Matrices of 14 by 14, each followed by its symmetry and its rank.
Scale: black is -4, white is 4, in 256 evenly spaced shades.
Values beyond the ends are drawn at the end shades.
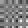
symmetric, rank one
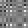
symmetric, rank one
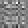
neither, rank two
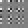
symmetric, rank one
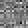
neither, rank three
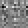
neither, rank three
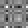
symmetric, rank one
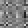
neither, rank two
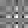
symmetric, rank one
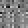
neither, rank three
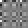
symmetric, rank one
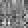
neither, rank three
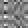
neither, rank two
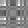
symmetric, rank one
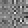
neither, rank three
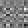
neither, rank two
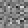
neither, rank three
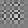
symmetric, rank one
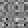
neither, rank two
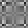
symmetric, rank one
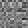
neither, rank three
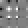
symmetric, rank one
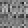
neither, rank three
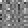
neither, rank three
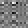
neither, rank two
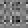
neither, rank two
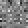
neither, rank three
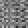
neither, rank two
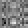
neither, rank two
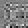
neither, rank two
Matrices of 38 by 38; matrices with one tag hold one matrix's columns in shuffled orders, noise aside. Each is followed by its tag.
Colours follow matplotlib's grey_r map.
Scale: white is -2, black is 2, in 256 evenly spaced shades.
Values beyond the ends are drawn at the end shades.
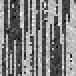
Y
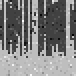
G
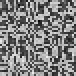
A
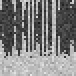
G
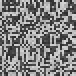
A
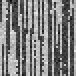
Y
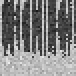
G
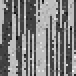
Y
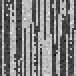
Y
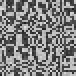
A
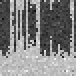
G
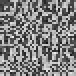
A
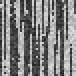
Y
